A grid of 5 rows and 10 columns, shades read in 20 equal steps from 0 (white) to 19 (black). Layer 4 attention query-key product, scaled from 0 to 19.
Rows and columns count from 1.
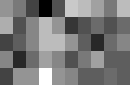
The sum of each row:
95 104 101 106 94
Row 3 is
14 12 9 5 5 8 12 16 11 9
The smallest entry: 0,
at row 5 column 4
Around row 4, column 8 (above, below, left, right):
16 12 10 12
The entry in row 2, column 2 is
13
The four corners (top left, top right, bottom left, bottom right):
8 5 14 12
